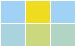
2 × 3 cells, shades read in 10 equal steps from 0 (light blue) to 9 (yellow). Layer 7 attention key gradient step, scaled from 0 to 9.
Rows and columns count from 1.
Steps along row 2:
up down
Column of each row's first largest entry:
2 2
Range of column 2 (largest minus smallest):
4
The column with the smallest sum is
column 1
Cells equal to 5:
1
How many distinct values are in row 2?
3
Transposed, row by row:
0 1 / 9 5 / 0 2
